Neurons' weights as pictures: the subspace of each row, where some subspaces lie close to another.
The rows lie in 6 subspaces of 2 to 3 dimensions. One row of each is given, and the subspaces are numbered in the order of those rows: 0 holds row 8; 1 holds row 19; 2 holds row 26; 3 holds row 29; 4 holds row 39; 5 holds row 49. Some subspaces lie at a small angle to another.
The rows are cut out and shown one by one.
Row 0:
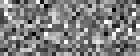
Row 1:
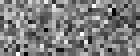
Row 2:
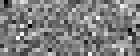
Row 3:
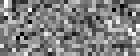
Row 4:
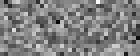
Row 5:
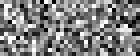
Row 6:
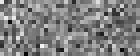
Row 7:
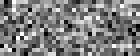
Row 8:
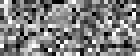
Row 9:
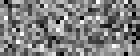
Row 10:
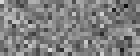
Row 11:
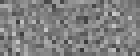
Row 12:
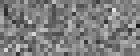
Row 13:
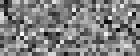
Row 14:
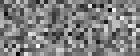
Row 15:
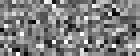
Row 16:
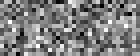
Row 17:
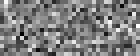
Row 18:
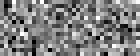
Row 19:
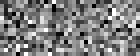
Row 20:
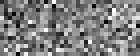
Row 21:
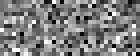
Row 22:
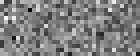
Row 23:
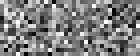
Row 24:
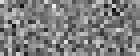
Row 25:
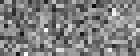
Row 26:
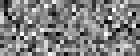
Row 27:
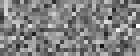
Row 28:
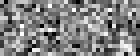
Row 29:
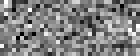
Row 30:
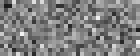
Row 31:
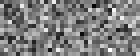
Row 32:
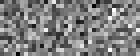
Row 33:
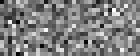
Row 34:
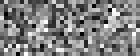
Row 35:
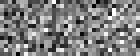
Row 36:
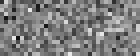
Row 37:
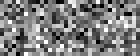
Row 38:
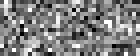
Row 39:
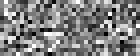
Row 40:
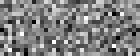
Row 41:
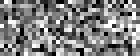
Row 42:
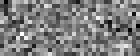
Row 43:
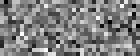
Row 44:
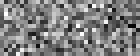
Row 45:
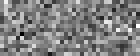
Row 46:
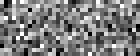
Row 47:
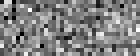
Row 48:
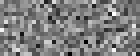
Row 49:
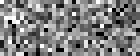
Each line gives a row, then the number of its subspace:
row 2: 5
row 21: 3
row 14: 0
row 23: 1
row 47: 3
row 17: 2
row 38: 4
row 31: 4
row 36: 3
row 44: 0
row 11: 5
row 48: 3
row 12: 2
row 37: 0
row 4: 0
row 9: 0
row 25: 1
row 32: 4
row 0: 0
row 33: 5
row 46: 5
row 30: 4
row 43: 2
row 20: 1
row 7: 3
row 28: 4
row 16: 0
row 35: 4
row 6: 5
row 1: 1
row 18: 4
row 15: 3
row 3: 3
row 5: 4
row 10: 5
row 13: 2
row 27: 2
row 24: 5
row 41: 0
